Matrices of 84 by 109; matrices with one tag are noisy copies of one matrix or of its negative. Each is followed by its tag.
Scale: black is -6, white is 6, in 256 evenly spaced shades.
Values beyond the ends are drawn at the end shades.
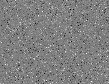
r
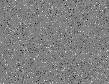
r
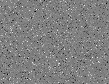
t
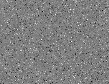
r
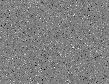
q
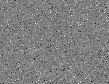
r
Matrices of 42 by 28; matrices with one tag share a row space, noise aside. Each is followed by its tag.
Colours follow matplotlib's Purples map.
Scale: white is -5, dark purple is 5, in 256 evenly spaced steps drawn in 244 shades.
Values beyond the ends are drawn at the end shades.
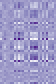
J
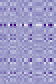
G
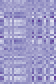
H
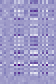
J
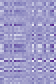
H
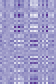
J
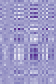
J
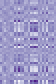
J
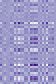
J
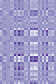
J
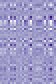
G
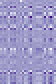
G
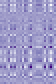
G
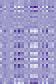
J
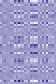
J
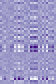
J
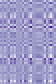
G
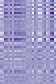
H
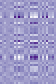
J
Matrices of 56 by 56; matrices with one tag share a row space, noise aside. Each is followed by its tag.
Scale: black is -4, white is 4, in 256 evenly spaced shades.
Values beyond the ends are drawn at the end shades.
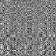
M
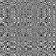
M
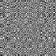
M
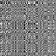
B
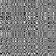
B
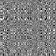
M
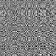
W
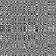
B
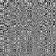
M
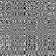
B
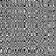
B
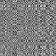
W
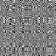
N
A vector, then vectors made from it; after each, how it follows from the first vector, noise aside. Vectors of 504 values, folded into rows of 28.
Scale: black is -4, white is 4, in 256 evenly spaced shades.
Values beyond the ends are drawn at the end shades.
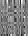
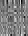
negated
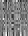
reversed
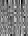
negated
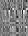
wrapped around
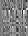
wrapped around
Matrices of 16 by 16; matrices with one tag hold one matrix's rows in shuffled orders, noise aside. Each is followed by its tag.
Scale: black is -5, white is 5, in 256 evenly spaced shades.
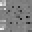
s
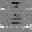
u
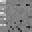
s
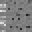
s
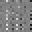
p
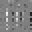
p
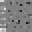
s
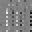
p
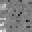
s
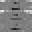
u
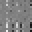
p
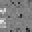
s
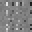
p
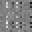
p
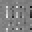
p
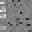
s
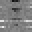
u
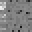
s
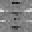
u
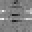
u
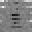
u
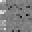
s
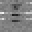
u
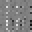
p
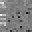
s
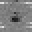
u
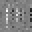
p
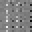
p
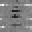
u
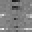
u
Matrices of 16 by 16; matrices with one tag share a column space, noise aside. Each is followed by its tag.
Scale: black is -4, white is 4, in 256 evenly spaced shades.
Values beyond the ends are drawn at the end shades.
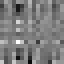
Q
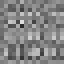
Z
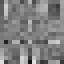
Q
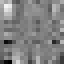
Q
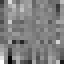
Q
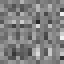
Z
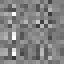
Z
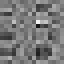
Z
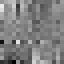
Q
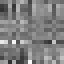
Q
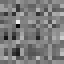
Z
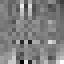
Q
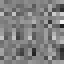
Z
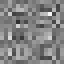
Z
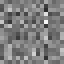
Z
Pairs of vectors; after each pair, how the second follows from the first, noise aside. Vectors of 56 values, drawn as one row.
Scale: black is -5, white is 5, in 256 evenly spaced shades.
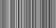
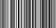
scaled up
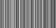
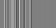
partly zeroed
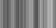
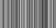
shuffled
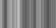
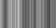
copied
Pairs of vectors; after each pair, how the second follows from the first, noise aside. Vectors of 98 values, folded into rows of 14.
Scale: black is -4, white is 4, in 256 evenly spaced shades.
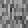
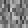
sign-scrambled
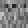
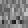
reversed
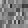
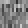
shuffled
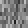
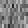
reversed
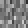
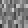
reversed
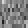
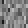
sign-scrambled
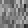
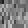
reversed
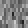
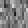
reversed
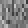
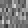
sign-scrambled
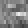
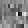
sign-scrambled
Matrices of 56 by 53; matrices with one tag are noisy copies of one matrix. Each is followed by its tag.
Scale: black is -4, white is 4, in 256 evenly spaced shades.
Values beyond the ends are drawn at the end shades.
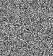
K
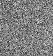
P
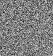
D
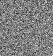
D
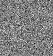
K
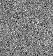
P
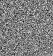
D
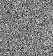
P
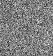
P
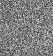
P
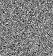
D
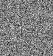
K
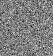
D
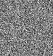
K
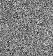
P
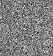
P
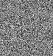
K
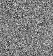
P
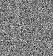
K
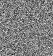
D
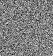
D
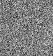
P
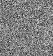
P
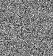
K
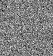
K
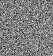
D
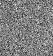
P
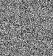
K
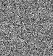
K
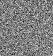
D
